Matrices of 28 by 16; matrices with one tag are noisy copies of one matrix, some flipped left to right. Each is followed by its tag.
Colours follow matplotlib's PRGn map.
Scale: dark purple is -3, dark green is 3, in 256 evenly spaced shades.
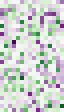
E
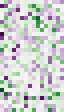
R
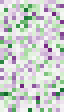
R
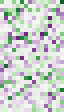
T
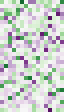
T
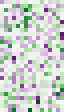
R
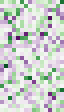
T
